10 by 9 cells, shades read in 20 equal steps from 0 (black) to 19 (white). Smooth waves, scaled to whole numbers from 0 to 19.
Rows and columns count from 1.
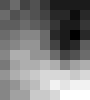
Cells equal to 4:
3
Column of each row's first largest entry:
2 1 3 3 3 2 5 5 6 7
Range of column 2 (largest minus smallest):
7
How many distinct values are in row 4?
6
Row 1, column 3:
5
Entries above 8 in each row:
0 0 0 3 4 5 9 9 9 9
